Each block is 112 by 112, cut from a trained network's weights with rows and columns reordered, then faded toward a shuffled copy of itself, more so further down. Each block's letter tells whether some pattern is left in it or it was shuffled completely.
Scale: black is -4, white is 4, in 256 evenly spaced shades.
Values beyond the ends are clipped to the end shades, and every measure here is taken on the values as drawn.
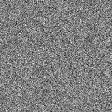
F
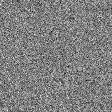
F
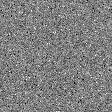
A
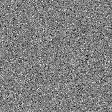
F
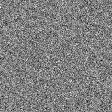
F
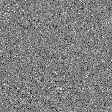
F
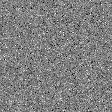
A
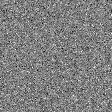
A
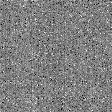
F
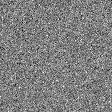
A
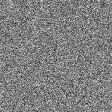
F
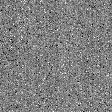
F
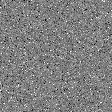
A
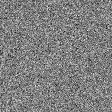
A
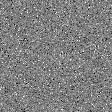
A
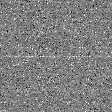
F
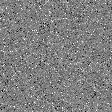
A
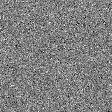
A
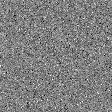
A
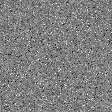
A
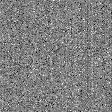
F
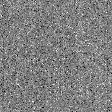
F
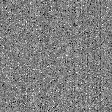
F
